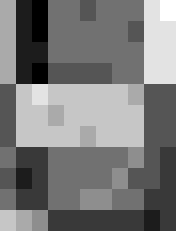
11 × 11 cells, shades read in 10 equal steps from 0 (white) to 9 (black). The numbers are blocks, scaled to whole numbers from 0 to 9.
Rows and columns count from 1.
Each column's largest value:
6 8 9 7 7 7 7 7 7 8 7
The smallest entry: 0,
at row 1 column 11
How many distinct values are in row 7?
3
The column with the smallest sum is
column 8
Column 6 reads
6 5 5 6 2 2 3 5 5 4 7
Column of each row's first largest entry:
3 3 2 3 1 1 1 2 2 2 10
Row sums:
52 53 51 56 34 35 35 61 64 61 66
